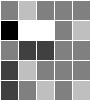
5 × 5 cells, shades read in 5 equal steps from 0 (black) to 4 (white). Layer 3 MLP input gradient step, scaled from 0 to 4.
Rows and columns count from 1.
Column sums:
6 13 12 10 12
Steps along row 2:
up same down up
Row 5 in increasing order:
1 2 2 3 3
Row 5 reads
1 2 3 2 3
